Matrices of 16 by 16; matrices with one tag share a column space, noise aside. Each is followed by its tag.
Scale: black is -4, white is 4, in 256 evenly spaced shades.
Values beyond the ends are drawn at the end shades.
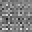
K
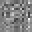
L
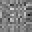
L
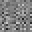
K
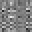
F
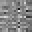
F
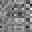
L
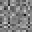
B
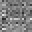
K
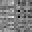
F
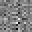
K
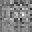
L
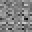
K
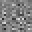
K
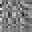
L
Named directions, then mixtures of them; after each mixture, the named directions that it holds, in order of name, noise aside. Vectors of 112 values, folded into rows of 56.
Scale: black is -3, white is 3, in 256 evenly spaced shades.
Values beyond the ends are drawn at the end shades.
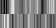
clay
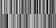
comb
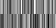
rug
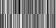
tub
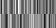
comb, tub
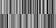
comb, rug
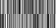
rug, tub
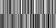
rug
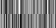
tub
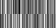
tub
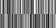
comb, rug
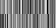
comb, rug, tub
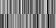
comb, rug, tub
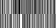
rug, tub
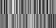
clay, comb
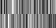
clay, comb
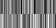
rug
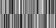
clay, tub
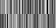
comb, rug, tub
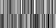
rug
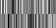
clay, comb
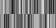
clay, rug, tub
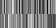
clay, comb, tub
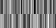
rug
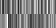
comb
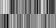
clay, comb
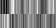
clay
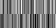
rug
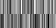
rug
